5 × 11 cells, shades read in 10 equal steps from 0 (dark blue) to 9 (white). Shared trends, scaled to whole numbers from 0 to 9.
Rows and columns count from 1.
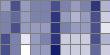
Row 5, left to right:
2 4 9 5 5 0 7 7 7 3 7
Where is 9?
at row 5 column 3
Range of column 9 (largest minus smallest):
3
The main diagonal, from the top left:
5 3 5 5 5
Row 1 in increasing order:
1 2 2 4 4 4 4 5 5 5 6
